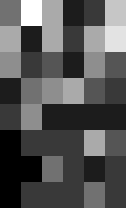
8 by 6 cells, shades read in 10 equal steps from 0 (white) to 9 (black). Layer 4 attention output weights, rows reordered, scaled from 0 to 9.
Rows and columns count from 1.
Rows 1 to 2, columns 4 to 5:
8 7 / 7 3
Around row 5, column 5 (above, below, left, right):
6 3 8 8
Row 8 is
9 7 7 7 5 7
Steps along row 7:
same down up up down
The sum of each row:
25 25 35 33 43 39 45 42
